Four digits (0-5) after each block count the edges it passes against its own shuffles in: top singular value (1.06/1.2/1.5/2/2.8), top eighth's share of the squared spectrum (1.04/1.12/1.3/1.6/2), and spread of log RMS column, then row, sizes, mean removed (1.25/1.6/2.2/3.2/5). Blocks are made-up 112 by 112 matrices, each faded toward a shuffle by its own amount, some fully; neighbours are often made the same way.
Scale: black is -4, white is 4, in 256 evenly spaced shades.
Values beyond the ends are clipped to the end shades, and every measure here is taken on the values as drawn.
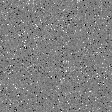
2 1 0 0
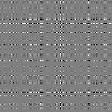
5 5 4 4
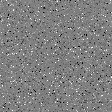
2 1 0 0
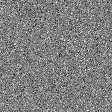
0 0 0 0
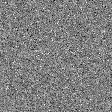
0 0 0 0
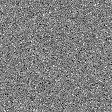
0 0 0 0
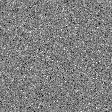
0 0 0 0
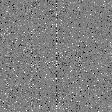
3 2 1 0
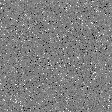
0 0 0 0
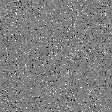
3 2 1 0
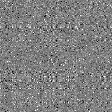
4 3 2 2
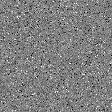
3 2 0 1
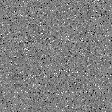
3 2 1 1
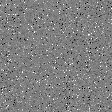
0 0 1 0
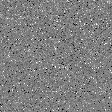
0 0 0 1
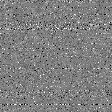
2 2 0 3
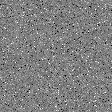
0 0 0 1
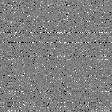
4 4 1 3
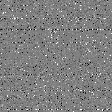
4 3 1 2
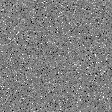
2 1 0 0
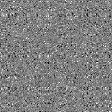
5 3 2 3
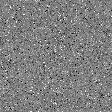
2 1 0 0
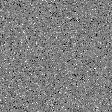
3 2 0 0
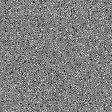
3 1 1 0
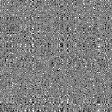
5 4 3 3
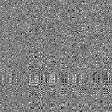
5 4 3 3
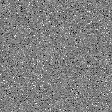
3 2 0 0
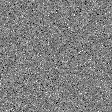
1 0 0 0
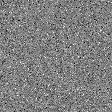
2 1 0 0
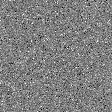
1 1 0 0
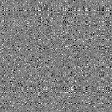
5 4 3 3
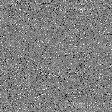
3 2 0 1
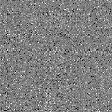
4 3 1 2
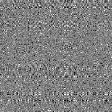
5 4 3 3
